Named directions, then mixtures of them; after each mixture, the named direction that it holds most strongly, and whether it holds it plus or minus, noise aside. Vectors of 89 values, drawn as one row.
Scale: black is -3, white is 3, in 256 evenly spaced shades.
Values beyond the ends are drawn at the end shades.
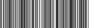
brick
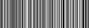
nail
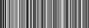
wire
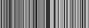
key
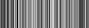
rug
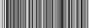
wire, minus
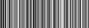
wire, plus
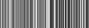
key, minus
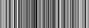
rug, minus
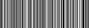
nail, plus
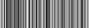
wire, minus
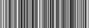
brick, plus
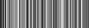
wire, plus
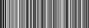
wire, plus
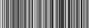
wire, minus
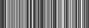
wire, plus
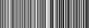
key, minus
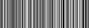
nail, plus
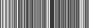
rug, minus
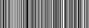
nail, minus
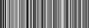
wire, plus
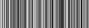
wire, minus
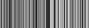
key, plus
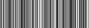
brick, plus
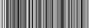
wire, minus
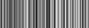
key, plus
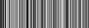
wire, plus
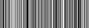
nail, minus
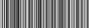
wire, minus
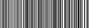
nail, minus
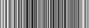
rug, minus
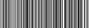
nail, minus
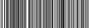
wire, minus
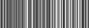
nail, plus
